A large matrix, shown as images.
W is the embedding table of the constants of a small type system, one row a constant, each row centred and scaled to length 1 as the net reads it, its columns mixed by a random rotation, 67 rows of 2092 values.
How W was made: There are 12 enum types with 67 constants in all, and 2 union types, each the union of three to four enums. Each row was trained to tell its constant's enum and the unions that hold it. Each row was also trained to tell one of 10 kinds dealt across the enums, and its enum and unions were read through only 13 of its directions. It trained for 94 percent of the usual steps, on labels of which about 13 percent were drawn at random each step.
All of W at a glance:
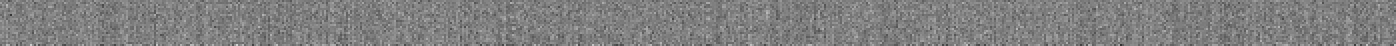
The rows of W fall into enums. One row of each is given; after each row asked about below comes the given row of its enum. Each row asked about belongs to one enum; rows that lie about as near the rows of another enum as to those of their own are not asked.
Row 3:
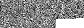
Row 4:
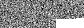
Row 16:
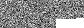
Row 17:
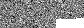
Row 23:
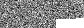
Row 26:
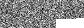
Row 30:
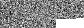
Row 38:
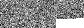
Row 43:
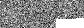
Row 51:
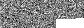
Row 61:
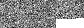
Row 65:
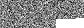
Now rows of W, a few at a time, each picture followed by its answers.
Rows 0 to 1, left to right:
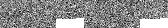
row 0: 51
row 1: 61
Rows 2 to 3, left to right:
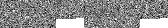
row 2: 23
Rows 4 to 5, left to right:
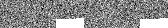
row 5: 26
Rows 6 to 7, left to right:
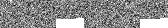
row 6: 38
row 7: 16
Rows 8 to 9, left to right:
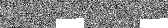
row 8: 43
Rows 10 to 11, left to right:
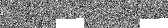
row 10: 43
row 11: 38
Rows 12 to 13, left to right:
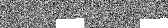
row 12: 65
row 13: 43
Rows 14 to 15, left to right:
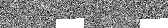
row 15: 3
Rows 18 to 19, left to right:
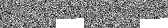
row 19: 16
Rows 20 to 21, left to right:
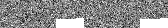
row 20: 61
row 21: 43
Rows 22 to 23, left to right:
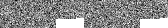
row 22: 23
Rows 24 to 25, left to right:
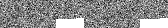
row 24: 3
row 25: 61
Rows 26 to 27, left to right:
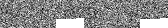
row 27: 30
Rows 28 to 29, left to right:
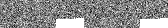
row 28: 3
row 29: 3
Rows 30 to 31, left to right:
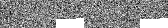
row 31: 38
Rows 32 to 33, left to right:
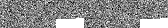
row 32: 65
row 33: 30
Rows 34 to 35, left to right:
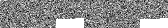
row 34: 51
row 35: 61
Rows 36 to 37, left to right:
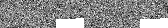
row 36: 16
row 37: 43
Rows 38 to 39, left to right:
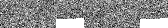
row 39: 51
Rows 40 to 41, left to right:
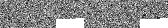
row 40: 51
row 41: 38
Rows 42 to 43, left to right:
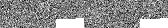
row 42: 65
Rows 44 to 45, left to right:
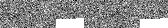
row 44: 51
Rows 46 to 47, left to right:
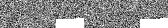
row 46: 3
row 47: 43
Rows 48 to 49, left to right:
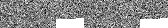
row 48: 61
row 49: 3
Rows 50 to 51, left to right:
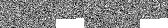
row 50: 61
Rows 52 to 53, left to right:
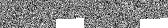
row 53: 17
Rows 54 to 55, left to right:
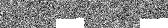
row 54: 38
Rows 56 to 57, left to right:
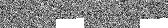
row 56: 17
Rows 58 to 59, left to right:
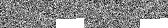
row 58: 30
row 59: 17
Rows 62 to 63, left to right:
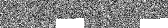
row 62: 38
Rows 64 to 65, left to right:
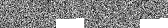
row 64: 4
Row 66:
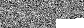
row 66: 16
